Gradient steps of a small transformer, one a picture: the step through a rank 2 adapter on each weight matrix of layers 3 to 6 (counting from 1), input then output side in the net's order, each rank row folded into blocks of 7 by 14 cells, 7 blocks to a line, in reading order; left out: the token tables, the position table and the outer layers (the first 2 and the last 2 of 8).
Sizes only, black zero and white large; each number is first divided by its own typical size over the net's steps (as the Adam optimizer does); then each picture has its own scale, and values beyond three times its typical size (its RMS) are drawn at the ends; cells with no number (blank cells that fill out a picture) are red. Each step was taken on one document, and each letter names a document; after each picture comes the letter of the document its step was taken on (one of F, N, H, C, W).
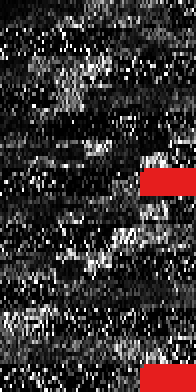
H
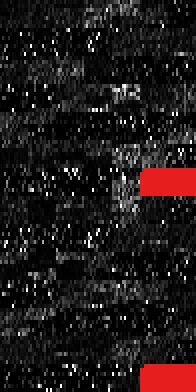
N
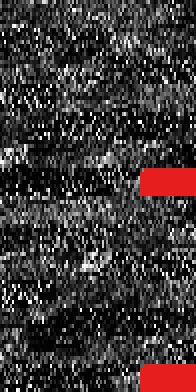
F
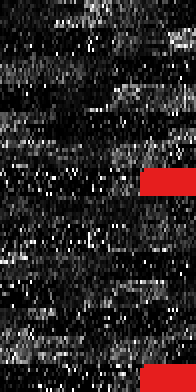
N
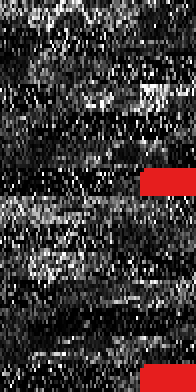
F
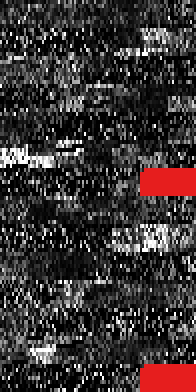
H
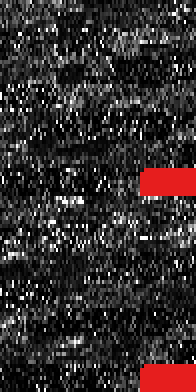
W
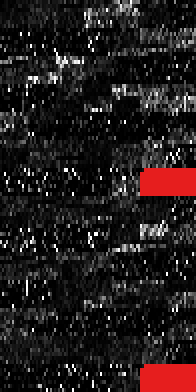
N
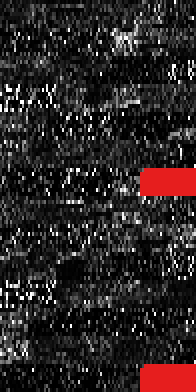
W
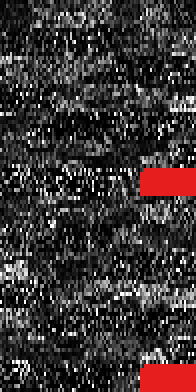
H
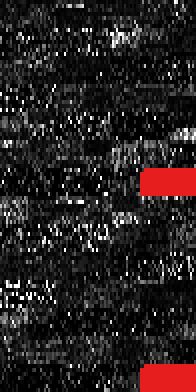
W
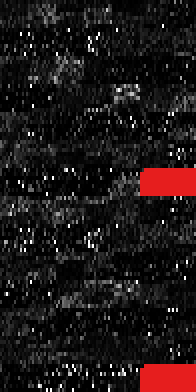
N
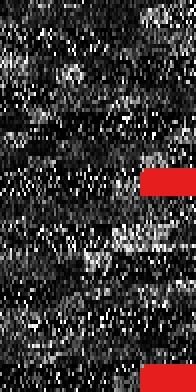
H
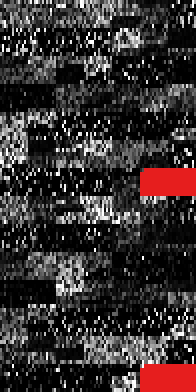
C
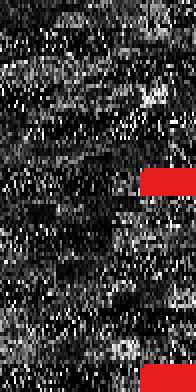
H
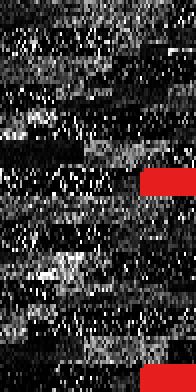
C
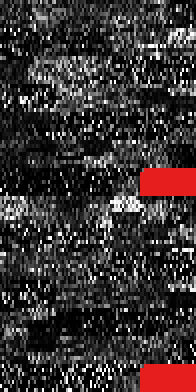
F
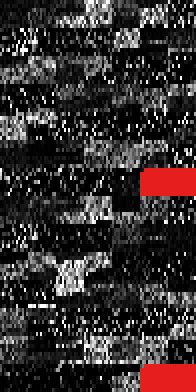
C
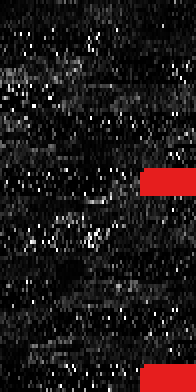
N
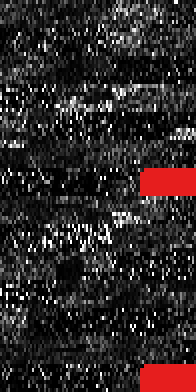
W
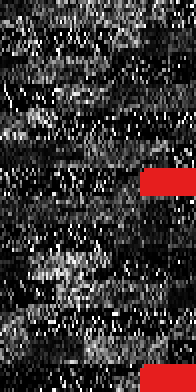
C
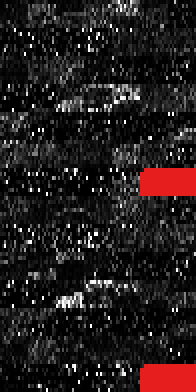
N
